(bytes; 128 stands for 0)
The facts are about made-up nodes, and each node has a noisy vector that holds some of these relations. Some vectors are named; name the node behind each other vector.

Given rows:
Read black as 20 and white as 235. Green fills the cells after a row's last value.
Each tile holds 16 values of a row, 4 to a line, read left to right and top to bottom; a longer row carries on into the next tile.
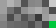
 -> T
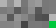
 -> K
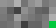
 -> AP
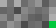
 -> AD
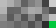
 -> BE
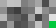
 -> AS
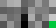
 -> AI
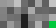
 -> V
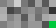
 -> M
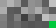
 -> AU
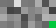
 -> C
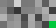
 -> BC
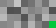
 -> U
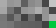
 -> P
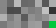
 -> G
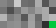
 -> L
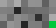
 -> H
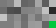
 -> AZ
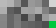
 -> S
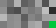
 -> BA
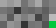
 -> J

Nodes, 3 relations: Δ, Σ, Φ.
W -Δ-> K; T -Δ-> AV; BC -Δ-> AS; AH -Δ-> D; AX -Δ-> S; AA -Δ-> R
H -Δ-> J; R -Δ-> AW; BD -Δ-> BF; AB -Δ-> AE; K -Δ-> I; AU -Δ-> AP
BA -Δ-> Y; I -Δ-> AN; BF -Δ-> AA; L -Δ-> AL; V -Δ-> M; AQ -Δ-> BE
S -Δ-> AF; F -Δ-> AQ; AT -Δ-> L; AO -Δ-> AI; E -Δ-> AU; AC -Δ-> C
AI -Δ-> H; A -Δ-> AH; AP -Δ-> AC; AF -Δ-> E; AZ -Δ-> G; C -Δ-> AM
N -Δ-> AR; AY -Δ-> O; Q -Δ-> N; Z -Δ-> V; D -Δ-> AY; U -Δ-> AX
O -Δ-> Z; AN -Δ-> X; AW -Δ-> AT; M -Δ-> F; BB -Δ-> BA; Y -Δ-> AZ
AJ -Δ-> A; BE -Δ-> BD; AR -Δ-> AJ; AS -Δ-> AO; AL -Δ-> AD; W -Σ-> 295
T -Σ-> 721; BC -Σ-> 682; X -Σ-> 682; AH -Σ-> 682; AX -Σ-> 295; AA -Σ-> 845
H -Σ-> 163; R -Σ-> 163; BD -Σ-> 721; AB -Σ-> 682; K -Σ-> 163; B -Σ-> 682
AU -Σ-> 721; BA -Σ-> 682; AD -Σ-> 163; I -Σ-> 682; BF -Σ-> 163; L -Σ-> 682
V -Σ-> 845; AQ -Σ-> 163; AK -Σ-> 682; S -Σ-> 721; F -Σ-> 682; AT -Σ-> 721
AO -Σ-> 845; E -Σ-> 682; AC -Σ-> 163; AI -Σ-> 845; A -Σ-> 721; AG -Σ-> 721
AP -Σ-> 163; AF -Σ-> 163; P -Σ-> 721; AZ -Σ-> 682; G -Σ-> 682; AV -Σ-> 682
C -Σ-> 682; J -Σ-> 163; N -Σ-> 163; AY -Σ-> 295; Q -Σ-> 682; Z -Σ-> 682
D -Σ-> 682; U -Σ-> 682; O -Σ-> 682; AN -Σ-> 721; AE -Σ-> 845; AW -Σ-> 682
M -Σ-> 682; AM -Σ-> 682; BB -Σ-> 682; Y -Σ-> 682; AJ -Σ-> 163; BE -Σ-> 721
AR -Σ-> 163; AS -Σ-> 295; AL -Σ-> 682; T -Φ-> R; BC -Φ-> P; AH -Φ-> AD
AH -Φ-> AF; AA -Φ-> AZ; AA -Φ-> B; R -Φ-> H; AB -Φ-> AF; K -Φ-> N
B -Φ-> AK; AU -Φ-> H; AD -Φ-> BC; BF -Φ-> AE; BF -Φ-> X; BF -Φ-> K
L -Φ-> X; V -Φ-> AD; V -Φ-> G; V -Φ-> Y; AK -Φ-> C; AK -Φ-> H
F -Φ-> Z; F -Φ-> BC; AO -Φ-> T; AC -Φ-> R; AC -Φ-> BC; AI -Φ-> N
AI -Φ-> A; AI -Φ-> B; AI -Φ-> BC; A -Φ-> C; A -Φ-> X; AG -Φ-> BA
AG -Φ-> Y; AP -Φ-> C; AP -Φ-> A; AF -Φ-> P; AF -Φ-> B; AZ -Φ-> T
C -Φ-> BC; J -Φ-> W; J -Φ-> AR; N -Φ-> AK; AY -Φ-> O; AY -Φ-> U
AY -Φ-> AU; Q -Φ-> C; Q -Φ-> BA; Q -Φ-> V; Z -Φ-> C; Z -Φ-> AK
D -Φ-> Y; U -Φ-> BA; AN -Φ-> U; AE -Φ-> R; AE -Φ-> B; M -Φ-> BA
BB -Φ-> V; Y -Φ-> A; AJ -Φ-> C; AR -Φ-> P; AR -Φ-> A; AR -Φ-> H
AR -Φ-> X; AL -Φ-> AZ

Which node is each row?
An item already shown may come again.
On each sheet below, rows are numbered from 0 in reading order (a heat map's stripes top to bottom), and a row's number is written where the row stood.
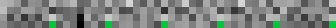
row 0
AN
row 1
AI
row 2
F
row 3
Q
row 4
AM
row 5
AG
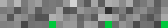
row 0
K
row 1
O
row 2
R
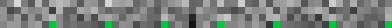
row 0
D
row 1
S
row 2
BF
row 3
AE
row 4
AL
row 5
T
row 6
AD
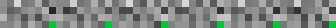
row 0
X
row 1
E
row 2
AH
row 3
Z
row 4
I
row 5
BC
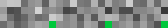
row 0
AX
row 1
AV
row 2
AB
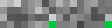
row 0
W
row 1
K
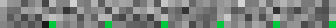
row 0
AT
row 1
AM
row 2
A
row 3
AF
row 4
I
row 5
AQ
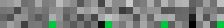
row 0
AR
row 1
AT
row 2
E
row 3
AO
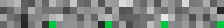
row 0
AA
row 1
AW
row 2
AY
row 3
X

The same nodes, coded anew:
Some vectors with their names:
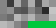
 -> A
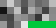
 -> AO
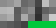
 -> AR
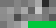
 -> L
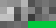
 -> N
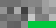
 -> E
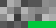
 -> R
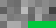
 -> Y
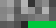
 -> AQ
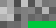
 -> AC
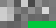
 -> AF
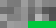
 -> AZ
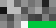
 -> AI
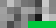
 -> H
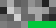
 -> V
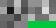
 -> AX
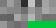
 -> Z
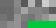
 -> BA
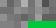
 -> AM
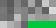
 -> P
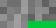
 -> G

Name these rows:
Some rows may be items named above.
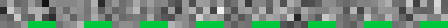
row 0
V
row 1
AL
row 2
I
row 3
AT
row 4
AW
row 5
R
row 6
E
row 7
W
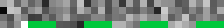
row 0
AI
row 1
AQ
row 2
A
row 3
AG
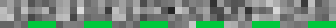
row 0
AD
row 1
K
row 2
AD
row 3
AE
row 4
AU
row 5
D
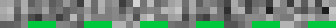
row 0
J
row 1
M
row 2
S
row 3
J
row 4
AA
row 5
A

